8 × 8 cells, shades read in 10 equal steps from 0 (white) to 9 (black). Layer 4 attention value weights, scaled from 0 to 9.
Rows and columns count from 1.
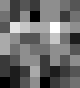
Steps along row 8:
down down down up down down down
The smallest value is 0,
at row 3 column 6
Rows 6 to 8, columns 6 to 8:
4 6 4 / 8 7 6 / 7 6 5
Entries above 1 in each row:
8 8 6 8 8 8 8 8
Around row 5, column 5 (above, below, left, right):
4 7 5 4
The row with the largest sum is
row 8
